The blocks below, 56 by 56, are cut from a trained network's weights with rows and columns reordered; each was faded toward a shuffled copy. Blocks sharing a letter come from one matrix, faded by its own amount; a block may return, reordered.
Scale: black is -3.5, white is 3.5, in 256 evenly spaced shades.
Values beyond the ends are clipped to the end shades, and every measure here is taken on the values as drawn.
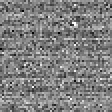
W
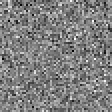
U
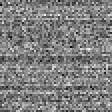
W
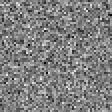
U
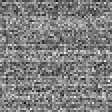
W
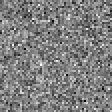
U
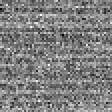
W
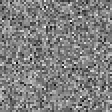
U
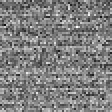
W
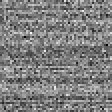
W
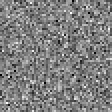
U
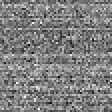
W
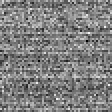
W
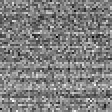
W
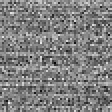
W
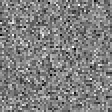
U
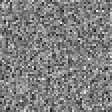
U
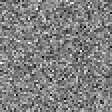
U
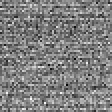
W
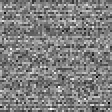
W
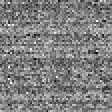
W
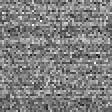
W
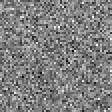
U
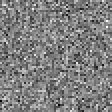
U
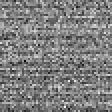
W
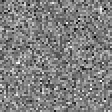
U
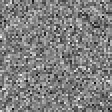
U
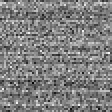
W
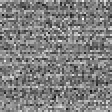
W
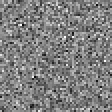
U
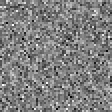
U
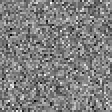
U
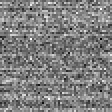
W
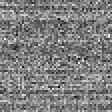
W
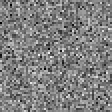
U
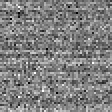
W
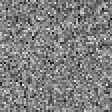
U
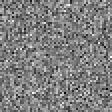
U
